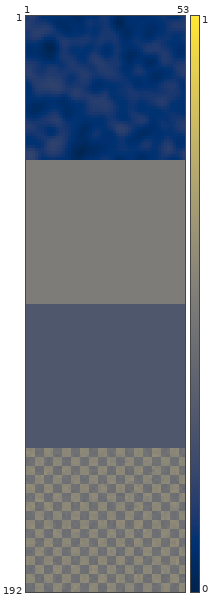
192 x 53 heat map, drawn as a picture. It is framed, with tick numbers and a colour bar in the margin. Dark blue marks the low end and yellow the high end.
It is made of 4 by 1 panels. Panel 1,1: very low, blotchy, faint in contrast. Panel 2,1: middling, flat. Panel 3,1: low, flat. Panel 4,1: middling, checkered.
